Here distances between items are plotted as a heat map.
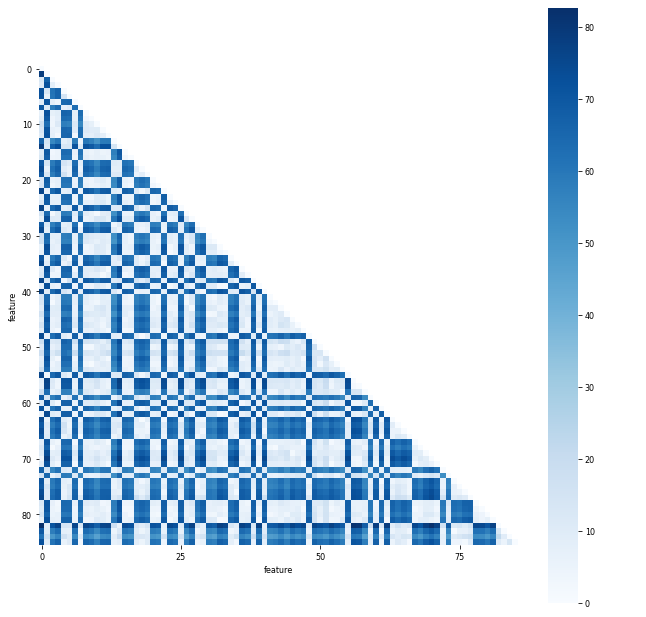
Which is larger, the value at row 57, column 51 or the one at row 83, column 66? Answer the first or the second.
the first
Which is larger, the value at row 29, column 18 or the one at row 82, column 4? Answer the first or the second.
the second
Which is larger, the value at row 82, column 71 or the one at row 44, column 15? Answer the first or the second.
the first
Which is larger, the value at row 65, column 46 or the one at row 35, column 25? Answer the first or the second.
the first
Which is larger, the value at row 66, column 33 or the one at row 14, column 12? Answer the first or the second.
the second
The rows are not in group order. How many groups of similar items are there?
2
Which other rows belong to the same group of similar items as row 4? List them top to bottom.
1, 5, 7, 13, 14, 17, 18, 19, 22, 25, 28, 29, 34, 35, 38, 40, 48, 55, 59, 61, 63, 64, 65, 66, 72, 74, 75, 76, 77, 82, 83, 84, 85
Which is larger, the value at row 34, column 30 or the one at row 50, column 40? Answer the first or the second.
the second
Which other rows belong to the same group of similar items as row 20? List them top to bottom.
0, 2, 3, 6, 8, 9, 10, 11, 12, 15, 16, 21, 23, 24, 26, 27, 30, 31, 32, 33, 36, 37, 39, 41, 42, 43, 44, 45, 46, 47, 49, 50, 51, 52, 53, 54, 56, 57, 58, 60, 62, 67, 68, 69, 70, 71, 73, 78, 79, 80, 81
